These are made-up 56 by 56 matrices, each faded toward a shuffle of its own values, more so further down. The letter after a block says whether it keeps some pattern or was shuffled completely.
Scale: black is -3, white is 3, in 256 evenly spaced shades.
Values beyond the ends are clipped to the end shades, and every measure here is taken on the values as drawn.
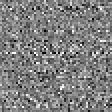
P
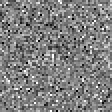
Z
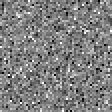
Z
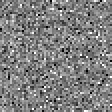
Z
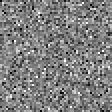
Z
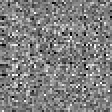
P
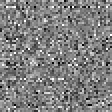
P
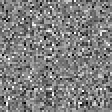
P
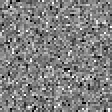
Z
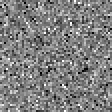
Z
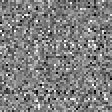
P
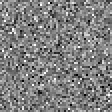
Z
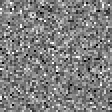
Z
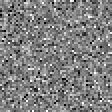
Z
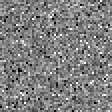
Z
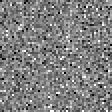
Z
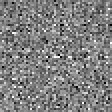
P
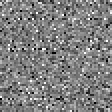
P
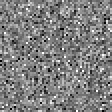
Z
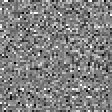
P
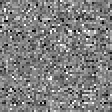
P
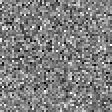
P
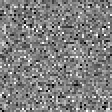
P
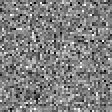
P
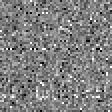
P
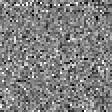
P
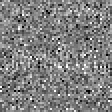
P
